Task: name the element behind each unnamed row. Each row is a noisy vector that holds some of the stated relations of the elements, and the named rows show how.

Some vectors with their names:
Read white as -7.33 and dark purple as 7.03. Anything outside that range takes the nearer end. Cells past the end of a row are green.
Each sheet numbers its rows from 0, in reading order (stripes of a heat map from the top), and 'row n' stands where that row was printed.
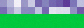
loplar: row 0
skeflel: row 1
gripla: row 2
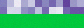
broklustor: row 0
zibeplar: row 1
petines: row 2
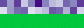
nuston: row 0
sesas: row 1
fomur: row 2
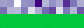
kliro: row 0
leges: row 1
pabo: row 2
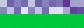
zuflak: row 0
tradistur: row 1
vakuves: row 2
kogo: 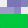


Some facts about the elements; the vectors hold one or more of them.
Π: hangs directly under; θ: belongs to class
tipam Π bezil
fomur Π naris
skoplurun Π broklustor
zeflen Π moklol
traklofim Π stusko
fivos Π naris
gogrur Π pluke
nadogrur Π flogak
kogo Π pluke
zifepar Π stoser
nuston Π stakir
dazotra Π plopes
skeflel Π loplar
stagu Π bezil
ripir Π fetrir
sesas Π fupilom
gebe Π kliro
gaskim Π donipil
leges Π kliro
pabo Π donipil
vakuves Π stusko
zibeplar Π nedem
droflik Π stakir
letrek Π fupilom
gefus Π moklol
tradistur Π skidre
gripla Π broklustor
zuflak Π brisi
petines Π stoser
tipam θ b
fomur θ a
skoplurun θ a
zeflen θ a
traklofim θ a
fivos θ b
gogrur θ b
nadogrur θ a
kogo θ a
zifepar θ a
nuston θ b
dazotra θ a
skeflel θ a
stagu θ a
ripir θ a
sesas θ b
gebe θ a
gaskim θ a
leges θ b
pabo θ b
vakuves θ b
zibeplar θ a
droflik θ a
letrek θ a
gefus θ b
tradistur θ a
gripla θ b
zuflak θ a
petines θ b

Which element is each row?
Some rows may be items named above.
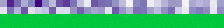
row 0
pabo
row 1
sesas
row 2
gripla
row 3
gaskim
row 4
naris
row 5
stakir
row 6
fupilom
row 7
donipil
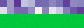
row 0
nuston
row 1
skoplurun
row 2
fivos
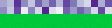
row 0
droflik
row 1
traklofim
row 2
gogrur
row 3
gebe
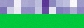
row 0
fupilom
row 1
droflik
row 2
stoser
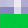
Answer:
pluke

